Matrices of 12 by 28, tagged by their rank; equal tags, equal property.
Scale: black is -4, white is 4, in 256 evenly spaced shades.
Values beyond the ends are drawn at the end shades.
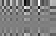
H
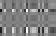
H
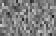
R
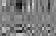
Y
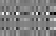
H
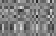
Y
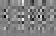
Y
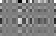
H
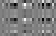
H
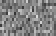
R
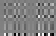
H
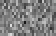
R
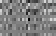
Y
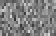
R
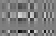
H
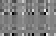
Y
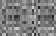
Y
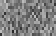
R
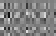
Y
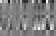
Y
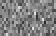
R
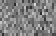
R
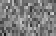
R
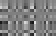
H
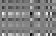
H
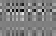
H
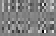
Y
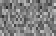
R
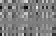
Y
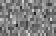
R
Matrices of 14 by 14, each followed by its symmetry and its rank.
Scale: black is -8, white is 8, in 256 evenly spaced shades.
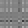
neither, rank one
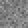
symmetric, full rank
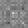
symmetric, rank three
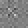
symmetric, rank three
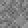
symmetric, full rank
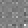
symmetric, rank two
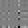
neither, rank one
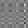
neither, rank one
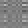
neither, rank one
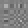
symmetric, rank two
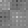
symmetric, rank two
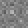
symmetric, rank three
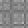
symmetric, rank two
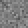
symmetric, full rank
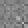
symmetric, rank three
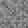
symmetric, full rank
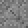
symmetric, full rank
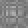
symmetric, rank two
